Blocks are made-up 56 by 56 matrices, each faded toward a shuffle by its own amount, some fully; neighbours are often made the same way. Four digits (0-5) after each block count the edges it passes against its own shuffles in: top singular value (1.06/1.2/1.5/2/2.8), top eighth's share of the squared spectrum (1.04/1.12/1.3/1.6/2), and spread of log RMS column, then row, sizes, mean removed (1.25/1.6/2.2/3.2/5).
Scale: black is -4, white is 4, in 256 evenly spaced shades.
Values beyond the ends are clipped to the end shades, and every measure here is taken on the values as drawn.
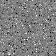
0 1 0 0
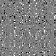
4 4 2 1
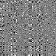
4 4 3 2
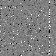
3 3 1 0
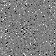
3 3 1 0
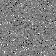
1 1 0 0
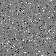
0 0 0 0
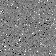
1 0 0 0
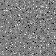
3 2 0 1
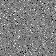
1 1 0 0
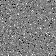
0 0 0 0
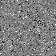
0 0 0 0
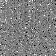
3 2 1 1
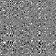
4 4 2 2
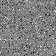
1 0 0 0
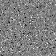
2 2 0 0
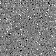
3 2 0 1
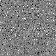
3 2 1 1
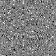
3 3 1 1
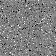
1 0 0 0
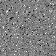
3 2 0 1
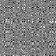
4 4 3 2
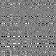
4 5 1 3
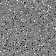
1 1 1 0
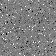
0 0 0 0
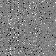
3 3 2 0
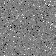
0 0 0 0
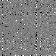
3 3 2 2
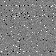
2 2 1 1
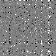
2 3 2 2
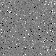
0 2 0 1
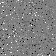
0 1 0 0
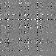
3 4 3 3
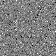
2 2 1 0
